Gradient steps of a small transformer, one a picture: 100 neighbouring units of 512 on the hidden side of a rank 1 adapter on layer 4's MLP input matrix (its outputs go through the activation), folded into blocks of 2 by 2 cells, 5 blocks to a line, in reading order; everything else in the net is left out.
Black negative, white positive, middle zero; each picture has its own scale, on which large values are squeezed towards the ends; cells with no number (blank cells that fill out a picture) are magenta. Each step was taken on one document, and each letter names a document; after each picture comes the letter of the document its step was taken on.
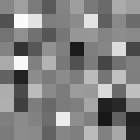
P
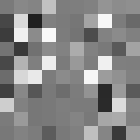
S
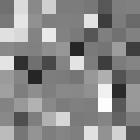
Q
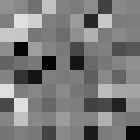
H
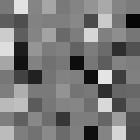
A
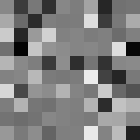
S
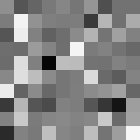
H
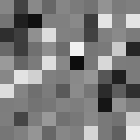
S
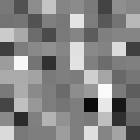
Q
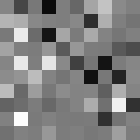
A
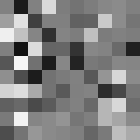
A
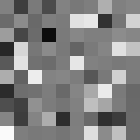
Q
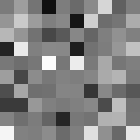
Q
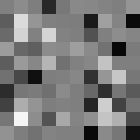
P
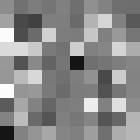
P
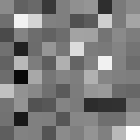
H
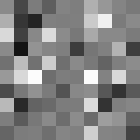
S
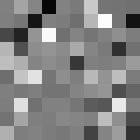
S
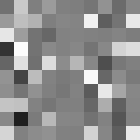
A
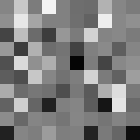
H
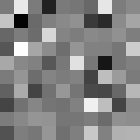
P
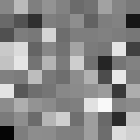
P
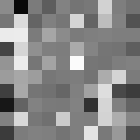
Q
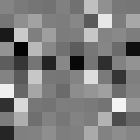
S
